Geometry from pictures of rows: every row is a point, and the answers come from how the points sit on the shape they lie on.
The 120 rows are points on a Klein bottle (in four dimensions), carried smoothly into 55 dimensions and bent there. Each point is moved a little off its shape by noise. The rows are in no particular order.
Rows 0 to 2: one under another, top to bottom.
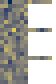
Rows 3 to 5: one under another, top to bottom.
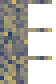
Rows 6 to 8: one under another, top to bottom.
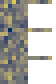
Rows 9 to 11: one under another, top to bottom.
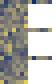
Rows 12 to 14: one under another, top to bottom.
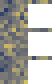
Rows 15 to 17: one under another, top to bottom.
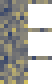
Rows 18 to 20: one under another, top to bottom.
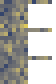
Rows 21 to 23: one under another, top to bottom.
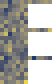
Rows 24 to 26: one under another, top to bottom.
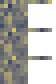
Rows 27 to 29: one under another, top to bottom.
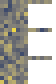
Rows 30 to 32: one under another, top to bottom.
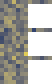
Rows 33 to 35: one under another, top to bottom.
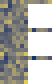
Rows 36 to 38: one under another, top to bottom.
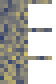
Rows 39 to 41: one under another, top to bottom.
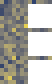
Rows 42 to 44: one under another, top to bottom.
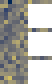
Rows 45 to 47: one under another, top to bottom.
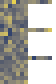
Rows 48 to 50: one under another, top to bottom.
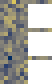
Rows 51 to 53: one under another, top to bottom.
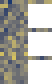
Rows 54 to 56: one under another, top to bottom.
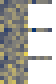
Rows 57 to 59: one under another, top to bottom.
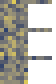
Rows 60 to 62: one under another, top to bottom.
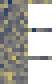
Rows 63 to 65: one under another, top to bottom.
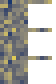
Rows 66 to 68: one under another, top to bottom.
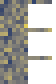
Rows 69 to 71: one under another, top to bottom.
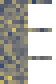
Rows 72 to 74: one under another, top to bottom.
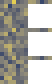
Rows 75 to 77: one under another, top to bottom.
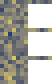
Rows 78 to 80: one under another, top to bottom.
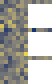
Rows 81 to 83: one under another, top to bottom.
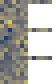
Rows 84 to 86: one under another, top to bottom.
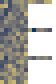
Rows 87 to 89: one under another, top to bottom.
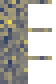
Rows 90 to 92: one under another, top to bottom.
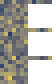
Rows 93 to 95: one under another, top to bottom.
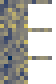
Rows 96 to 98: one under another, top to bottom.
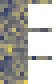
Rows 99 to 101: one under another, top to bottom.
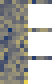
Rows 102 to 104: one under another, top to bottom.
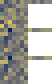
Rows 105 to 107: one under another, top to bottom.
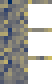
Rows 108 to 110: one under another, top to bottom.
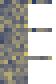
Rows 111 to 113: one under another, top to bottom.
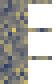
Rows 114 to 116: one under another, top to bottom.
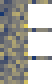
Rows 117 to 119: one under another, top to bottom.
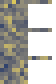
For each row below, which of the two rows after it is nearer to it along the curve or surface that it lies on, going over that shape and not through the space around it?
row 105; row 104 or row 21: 104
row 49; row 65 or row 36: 36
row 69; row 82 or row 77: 77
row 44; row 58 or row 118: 118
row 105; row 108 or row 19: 19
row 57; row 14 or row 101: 101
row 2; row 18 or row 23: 18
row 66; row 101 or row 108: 101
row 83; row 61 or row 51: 61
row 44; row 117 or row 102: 102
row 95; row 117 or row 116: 117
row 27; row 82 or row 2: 2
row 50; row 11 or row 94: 94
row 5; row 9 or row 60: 9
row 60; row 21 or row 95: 95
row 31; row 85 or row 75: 75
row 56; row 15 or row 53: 53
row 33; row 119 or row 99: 119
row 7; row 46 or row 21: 46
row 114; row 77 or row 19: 19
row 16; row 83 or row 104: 104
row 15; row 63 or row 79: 63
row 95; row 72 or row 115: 72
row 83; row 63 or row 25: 63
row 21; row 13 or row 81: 13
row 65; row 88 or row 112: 112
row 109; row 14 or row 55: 14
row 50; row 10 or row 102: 10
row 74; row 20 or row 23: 23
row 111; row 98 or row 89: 89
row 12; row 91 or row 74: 91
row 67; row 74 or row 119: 119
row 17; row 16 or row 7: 16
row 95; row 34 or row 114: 114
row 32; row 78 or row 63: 78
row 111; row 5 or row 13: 13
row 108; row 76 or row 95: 95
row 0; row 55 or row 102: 55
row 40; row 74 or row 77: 74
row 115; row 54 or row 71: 54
